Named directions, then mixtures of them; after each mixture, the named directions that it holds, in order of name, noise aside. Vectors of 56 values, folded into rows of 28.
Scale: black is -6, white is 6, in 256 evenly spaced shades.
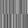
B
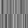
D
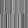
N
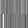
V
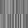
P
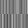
B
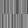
B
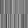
N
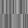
B, D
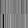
V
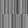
B, D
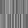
P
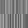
P, V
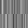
D
